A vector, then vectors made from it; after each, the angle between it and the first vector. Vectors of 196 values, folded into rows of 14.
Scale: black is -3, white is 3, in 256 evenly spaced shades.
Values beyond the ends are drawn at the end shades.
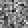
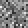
orthogonal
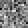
nearly opposite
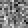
nearly opposite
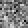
nearly opposite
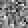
nearly opposite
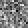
nearly opposite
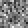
partly opposed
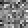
partly opposed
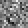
orthogonal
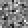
nearly parallel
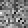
partly opposed
